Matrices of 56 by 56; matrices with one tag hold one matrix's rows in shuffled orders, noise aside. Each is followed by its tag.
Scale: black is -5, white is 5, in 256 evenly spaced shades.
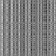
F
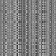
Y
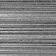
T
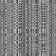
Y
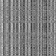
F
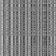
F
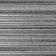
T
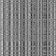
F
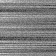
T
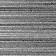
T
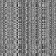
Y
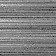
T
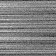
T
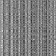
F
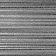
T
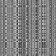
Y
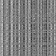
F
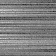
T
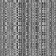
Y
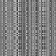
Y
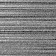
T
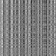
F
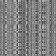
Y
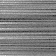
T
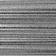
T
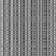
F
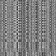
Y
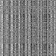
F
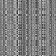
Y
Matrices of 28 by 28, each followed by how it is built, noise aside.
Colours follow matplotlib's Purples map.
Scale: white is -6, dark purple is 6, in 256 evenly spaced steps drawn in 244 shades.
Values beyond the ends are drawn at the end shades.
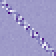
banded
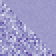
lower triangular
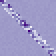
banded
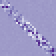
banded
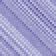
Toeplitz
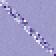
banded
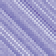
Toeplitz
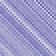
Toeplitz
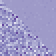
lower triangular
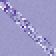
banded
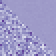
lower triangular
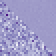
lower triangular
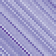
Toeplitz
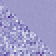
lower triangular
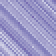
Toeplitz
